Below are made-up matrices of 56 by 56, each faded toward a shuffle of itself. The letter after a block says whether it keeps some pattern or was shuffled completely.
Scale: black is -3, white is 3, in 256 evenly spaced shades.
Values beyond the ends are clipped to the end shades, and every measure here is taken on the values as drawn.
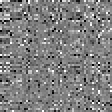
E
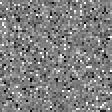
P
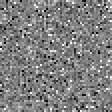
P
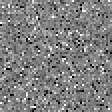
P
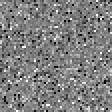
P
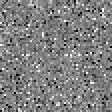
P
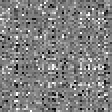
E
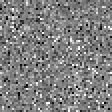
P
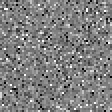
P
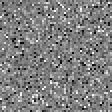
P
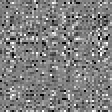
E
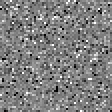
P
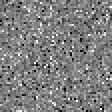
P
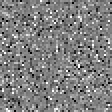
P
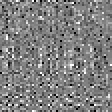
E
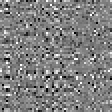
E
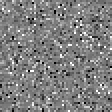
P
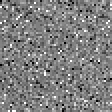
P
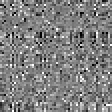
E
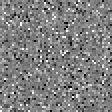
P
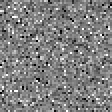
P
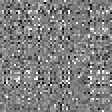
E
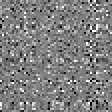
E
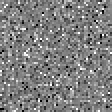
P
